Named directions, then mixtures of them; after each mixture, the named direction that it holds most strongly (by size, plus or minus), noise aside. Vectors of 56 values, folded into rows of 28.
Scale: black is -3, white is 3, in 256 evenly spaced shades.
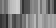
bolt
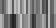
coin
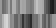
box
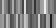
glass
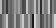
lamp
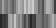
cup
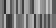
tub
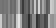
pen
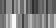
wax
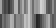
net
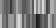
pen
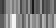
wax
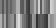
pen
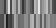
tub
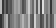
lamp
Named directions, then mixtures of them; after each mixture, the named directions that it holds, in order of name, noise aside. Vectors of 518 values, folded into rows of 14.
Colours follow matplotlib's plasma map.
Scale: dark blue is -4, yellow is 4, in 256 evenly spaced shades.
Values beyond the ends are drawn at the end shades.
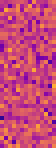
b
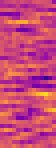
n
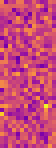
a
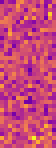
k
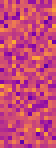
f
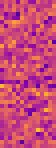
f, n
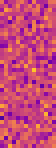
a, b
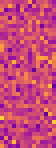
b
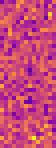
k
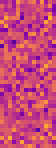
f, k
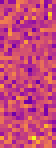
k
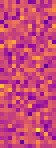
f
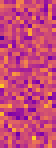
a, k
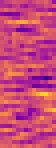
n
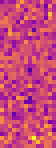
k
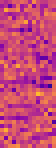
b, n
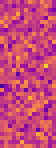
a, f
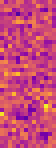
a, n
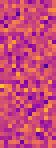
a, f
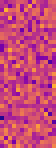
b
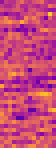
k, n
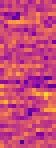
f, n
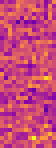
k, n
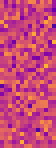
f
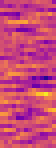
n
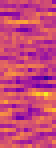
n
